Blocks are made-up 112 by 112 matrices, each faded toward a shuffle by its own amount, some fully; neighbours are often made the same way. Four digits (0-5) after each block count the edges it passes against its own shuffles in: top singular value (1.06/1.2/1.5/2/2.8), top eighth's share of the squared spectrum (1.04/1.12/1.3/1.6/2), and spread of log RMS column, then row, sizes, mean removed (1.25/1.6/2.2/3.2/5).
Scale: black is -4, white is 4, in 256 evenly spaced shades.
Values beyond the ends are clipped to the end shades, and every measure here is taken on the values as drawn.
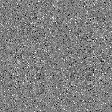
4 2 1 1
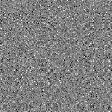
4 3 2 2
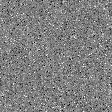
2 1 0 0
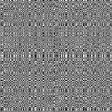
5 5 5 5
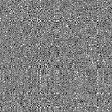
5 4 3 3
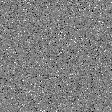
2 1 0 0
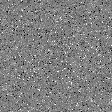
2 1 1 0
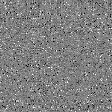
4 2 0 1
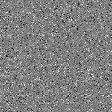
3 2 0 1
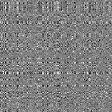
5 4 3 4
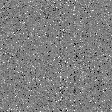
3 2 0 0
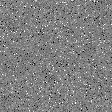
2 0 0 0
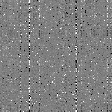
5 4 2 1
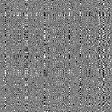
5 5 4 3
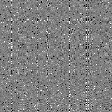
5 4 3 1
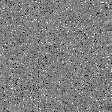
3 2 1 0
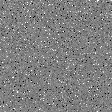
1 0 0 0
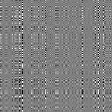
5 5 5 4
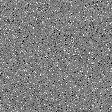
2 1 0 0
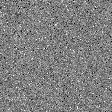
0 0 0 0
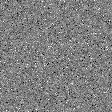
0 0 0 0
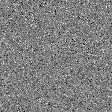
0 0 0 0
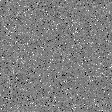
0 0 0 0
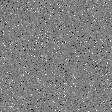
0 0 0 0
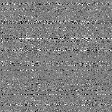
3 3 2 4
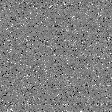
1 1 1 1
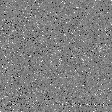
1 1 0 1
